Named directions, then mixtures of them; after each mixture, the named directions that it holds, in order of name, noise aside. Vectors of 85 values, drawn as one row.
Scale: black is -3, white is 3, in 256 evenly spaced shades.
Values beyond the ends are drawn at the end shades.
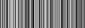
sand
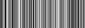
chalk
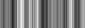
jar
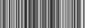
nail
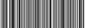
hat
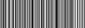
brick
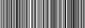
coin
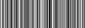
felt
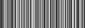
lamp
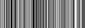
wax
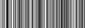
chalk, nail, sand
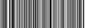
chalk, hat, nail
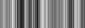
jar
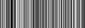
lamp, wax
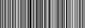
coin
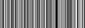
brick, felt, lamp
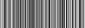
coin, lamp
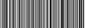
hat, sand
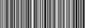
brick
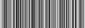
lamp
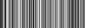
chalk
